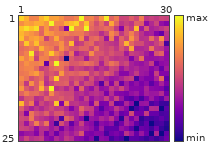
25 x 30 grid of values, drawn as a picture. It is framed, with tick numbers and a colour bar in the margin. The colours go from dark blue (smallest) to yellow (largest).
Grain: fine. Mirror symmetry: none. Ninth with the lowest average: bottom right. Slope: up to the top left. Ninth with the highest average: top left. Odd rows or columns: none. Stripes: none.
